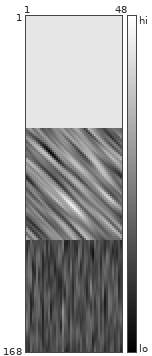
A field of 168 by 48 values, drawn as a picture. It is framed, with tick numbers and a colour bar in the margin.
The table splits into 3 rows of 1 panel. Panel 1,1: very high, flat. Panel 2,1: middling, slanting down to the right, strong in contrast. Panel 3,1: low, streaked downward.
